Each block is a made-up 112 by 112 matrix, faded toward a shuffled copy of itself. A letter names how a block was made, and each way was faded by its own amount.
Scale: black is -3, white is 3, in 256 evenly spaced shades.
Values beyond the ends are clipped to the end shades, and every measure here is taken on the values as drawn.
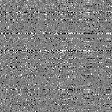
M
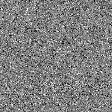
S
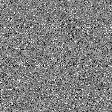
S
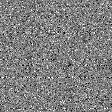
S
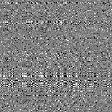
M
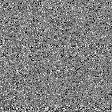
S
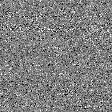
S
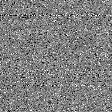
S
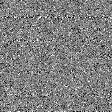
S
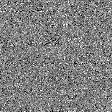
S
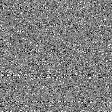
S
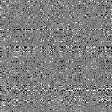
M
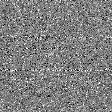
S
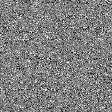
S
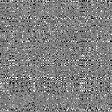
M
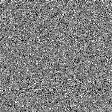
S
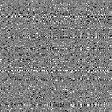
M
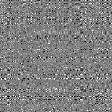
M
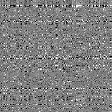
M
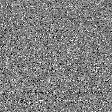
S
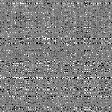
M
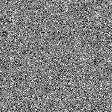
S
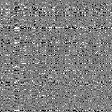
M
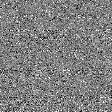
S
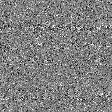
S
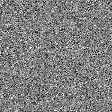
S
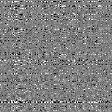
M
